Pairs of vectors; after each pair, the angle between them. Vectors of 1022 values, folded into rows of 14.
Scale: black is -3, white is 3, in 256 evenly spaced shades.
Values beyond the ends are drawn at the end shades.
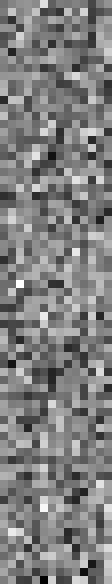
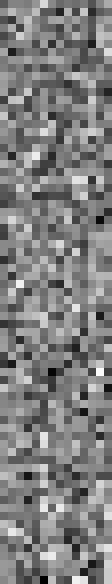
nearly parallel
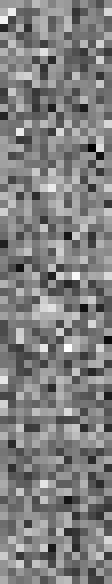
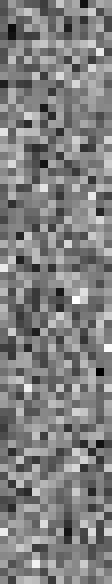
orthogonal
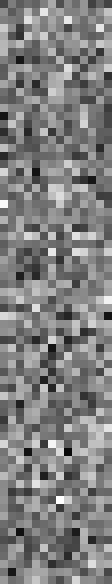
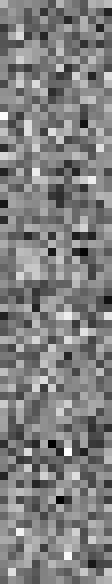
nearly opposite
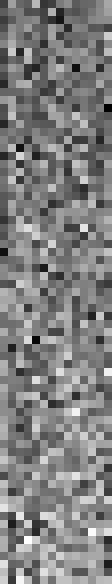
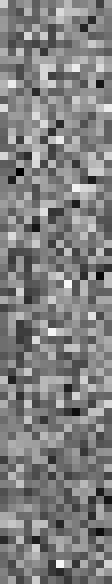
partly opposed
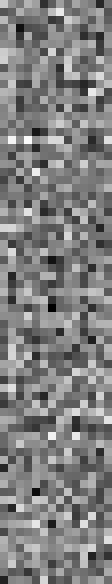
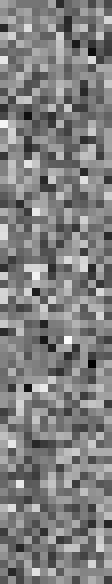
orthogonal
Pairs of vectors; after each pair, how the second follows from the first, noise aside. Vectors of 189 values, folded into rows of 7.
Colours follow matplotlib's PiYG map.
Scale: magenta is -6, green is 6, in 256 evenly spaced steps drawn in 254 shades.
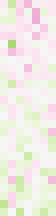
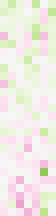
reversed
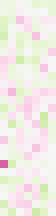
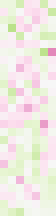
reversed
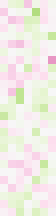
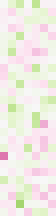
reversed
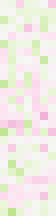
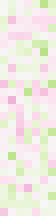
reversed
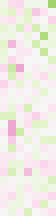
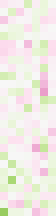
reversed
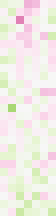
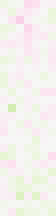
shrunk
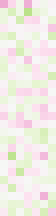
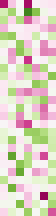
scaled up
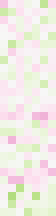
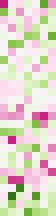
scaled up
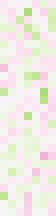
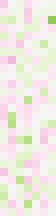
reversed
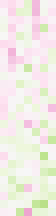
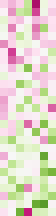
scaled up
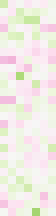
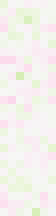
shrunk
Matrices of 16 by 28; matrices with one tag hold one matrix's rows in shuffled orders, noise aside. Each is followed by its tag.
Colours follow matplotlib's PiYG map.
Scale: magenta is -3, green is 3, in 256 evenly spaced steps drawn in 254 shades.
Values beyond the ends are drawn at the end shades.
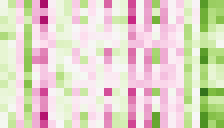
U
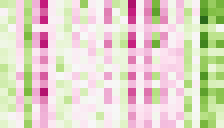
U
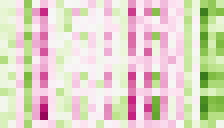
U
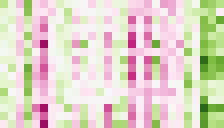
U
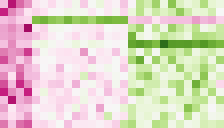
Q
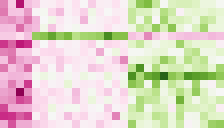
Q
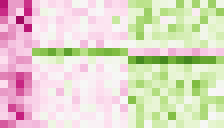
Q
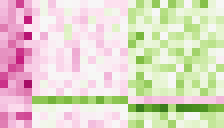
Q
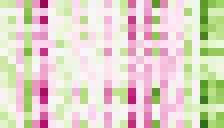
U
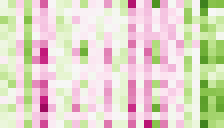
U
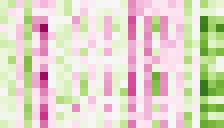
U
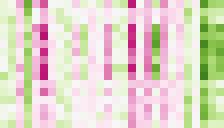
U
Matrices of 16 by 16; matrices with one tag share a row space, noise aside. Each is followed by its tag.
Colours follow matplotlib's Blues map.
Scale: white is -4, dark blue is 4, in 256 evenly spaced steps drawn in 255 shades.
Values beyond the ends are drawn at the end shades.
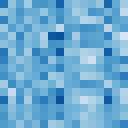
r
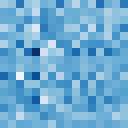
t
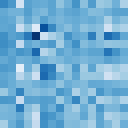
t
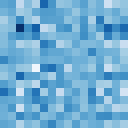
t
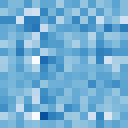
t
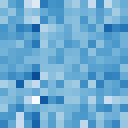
t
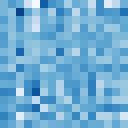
t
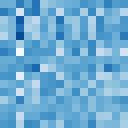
t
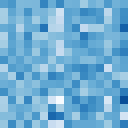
r
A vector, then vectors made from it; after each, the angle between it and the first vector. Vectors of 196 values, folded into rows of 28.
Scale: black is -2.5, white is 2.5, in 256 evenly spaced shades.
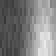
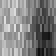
nearly opposite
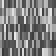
orthogonal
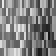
partly opposed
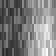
nearly parallel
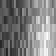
nearly parallel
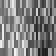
partly opposed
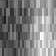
nearly parallel
